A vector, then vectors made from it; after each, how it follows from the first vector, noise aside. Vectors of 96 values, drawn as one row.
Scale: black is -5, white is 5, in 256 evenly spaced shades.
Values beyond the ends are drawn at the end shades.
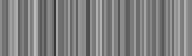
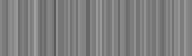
shrunk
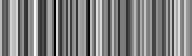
scaled up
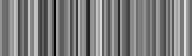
scaled up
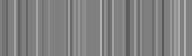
partly zeroed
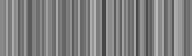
reversed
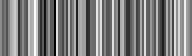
scaled up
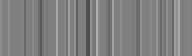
partly zeroed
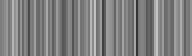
reversed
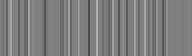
partly zeroed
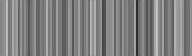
reversed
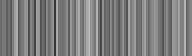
sign-scrambled
